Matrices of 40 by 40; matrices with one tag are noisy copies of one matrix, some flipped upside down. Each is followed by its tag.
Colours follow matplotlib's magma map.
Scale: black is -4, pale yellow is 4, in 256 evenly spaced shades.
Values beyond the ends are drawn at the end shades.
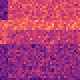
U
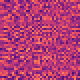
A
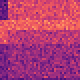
U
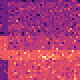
U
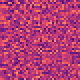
A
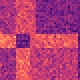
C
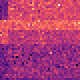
U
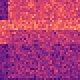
U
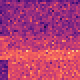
U
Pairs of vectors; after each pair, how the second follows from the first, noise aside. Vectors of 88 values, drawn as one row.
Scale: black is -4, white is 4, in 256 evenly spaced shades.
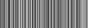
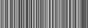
negated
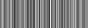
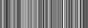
shuffled
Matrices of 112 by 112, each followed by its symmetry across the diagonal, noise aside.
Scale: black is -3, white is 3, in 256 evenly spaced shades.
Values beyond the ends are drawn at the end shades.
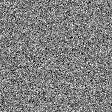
neither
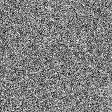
neither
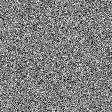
antisymmetric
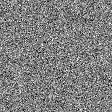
antisymmetric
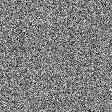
antisymmetric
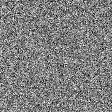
antisymmetric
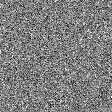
neither
